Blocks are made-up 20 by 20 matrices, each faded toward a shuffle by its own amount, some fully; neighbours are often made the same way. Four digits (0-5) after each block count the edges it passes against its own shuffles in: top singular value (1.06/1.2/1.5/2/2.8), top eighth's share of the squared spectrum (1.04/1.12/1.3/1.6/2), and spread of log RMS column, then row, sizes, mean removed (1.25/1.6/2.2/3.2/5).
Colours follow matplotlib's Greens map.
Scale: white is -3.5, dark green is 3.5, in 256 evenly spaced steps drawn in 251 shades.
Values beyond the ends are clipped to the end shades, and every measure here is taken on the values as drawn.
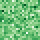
0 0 0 0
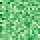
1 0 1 0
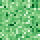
2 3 0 0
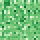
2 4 1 2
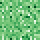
3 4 2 1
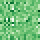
3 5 2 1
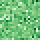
1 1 0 0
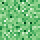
1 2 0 0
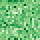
2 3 1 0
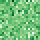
2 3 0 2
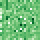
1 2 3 1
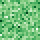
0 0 0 0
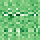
4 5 1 2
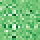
3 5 2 1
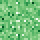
0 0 0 0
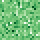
0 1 0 0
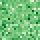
1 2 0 0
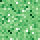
0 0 0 0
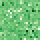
1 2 0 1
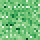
1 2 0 0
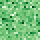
1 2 0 1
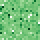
0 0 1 0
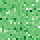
0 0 0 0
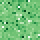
0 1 0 0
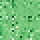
2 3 1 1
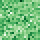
0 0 0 0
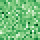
0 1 0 0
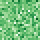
0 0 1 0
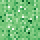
0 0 0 0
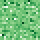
1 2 0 0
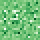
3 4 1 1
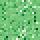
1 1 1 0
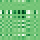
4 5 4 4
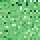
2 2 0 1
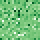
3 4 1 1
